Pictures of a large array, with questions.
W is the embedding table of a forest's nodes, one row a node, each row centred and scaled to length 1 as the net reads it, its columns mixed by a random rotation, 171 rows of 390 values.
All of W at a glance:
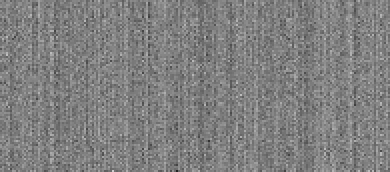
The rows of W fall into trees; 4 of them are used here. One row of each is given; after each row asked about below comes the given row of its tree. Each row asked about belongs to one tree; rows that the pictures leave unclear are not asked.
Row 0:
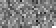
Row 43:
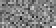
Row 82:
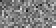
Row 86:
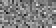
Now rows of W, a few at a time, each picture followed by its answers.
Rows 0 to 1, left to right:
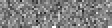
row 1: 82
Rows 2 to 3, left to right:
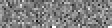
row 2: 0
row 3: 43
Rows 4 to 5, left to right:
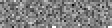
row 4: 0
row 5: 43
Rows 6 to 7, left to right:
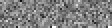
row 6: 86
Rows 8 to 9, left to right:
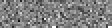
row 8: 0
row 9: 82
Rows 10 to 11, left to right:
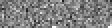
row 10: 82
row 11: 0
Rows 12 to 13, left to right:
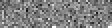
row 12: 82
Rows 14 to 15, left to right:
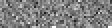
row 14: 0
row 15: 0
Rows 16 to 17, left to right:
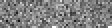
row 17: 0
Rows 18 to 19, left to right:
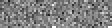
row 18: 82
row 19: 43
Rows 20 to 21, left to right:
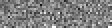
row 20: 82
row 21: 82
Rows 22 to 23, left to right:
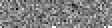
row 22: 86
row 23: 43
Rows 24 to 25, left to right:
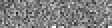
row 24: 82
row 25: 82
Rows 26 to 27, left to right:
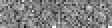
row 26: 0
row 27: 43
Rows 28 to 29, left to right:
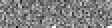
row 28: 86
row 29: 82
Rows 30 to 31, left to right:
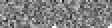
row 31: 0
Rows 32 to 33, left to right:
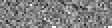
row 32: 0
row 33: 43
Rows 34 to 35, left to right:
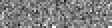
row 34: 82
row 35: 82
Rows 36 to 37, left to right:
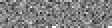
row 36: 0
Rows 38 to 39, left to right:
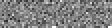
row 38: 0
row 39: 0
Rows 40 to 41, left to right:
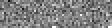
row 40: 82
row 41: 0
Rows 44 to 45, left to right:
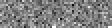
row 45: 43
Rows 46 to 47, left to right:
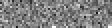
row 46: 86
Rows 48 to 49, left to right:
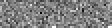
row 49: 82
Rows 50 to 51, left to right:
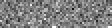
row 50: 0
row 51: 86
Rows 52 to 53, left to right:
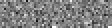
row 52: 0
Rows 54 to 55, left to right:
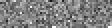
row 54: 0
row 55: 0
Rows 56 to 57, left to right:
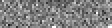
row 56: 86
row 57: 82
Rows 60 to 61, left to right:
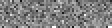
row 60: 86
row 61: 86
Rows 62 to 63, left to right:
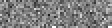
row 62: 0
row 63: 82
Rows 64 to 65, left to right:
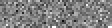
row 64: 43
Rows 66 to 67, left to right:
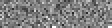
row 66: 82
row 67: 82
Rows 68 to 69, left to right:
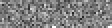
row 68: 43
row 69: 82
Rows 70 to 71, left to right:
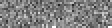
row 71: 43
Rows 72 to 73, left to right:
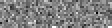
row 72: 0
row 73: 0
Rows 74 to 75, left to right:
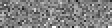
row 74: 82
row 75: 86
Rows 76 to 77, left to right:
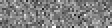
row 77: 86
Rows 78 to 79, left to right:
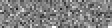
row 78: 86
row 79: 0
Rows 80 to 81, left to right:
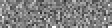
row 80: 0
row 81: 82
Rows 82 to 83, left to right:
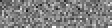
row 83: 82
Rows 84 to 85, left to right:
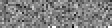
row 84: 43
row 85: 86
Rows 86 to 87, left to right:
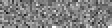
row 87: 0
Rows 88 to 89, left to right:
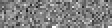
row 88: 82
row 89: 0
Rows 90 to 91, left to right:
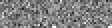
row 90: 82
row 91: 0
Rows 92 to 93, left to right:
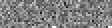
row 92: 0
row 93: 0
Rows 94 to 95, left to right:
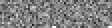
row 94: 43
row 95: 0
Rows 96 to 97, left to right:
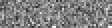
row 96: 82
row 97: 82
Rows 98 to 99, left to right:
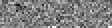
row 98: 43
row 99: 86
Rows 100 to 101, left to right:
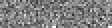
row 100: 0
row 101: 82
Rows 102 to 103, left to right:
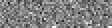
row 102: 0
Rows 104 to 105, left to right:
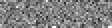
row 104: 0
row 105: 0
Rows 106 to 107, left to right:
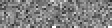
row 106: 82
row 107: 86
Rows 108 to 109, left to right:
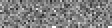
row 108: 86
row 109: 0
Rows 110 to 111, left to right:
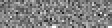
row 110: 82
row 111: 86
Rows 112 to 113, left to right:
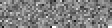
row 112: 86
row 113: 0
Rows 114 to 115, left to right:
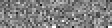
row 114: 82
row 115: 86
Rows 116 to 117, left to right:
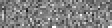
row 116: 82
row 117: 0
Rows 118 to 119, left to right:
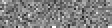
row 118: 86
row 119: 82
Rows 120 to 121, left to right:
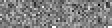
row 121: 43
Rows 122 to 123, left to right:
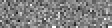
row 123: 82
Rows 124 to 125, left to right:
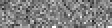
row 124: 82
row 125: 0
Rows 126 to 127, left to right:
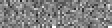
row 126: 0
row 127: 82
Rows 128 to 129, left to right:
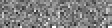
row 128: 82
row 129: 82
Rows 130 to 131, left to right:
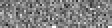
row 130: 82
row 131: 0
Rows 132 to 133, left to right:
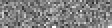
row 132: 82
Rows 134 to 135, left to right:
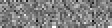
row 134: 0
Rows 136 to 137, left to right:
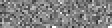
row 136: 43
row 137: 86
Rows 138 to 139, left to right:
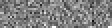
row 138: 82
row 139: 0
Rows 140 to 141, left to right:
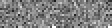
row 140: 86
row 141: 86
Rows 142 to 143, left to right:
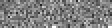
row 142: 82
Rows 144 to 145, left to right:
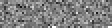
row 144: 43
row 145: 0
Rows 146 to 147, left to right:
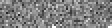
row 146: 86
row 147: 0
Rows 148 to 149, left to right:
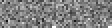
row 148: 0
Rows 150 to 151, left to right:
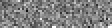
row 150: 82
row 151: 82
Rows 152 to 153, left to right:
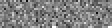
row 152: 0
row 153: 0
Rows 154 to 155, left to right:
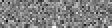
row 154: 0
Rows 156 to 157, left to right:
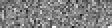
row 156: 82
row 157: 86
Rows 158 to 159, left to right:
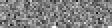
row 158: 0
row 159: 0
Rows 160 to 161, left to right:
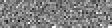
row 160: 0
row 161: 82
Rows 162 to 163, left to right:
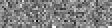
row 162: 0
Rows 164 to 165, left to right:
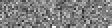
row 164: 82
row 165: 82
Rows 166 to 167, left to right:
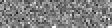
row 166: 0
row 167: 82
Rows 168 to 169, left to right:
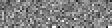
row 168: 82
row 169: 86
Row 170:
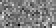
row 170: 82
